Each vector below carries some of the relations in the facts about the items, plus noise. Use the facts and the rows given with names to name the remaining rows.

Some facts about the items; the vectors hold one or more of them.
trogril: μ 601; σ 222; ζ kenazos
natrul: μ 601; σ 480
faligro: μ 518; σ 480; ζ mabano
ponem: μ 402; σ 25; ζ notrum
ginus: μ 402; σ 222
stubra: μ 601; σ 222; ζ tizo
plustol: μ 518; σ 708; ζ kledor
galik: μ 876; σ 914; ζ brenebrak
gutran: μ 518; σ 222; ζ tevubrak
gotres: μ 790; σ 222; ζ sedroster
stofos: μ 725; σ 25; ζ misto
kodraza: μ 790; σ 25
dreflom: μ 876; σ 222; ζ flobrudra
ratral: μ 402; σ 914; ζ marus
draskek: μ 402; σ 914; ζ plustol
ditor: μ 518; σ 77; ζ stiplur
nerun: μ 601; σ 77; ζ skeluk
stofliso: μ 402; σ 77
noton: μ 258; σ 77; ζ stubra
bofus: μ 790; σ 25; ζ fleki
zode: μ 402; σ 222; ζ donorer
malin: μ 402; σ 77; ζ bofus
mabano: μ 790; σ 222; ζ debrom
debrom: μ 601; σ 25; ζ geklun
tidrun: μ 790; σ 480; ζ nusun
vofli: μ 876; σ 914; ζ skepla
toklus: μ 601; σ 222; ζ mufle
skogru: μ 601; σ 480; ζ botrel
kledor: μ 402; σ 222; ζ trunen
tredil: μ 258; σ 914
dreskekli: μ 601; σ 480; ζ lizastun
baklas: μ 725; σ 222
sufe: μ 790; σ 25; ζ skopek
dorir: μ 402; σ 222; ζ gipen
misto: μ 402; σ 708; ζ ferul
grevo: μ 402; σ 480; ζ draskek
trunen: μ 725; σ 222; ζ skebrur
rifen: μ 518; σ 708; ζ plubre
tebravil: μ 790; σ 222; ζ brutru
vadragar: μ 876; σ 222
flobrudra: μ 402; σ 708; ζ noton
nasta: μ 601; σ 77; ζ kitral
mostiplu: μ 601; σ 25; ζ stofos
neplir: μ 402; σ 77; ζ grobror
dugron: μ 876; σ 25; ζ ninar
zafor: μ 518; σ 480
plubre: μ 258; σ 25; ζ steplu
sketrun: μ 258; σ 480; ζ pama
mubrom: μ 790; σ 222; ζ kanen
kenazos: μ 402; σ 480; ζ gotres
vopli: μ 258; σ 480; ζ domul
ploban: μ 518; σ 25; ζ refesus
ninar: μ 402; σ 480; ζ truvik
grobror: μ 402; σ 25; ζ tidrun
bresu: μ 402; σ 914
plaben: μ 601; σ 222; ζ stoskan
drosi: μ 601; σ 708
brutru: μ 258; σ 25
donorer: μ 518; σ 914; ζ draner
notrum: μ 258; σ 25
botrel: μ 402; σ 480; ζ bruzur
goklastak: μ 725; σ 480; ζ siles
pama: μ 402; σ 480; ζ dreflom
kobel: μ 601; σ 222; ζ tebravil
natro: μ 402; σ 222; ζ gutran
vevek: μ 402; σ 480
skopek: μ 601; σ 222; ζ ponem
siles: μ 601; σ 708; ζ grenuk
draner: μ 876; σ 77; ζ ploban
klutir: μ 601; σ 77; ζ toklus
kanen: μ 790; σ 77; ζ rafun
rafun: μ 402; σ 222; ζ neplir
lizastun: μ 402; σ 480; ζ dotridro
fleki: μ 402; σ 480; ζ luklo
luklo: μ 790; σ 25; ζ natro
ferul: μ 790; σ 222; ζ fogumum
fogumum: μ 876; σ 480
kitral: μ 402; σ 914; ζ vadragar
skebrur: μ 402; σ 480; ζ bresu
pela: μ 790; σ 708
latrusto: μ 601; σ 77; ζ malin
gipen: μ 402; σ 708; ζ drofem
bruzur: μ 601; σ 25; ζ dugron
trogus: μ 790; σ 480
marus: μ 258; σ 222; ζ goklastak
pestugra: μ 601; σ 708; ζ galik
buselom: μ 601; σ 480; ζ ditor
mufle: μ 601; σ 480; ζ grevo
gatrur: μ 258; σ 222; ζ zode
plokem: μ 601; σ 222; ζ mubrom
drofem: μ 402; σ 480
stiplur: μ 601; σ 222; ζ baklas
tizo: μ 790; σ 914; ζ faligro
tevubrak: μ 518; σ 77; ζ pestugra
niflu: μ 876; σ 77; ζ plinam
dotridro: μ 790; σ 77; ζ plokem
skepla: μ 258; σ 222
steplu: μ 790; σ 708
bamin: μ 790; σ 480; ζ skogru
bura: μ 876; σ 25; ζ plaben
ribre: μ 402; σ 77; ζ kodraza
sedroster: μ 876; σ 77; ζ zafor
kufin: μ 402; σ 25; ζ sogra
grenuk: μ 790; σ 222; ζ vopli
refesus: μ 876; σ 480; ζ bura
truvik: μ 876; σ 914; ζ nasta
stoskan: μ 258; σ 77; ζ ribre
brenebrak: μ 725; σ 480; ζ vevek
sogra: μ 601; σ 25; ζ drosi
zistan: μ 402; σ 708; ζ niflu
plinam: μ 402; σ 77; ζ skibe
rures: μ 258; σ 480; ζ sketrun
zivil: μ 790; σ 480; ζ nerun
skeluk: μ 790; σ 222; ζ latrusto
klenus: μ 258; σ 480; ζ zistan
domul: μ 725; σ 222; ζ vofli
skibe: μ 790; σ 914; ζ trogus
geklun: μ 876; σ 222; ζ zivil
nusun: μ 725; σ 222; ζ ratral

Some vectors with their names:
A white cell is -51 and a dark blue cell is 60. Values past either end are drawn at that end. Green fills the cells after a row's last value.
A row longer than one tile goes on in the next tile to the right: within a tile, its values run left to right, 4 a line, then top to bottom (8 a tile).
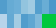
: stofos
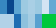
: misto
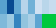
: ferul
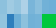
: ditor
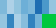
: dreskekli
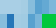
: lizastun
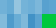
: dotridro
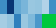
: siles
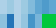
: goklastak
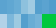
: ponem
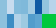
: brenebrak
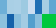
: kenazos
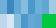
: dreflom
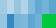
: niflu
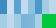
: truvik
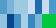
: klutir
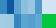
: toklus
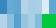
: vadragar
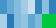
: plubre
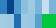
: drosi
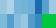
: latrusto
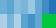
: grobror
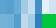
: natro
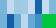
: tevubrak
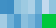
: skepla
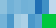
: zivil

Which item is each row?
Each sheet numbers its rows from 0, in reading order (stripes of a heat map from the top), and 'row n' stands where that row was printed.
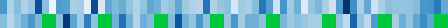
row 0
tredil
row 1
grevo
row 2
trogus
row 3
skebrur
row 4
refesus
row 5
kitral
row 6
pela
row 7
noton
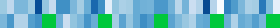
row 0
fleki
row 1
tizo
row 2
neplir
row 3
galik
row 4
skibe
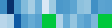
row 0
plustol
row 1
mostiplu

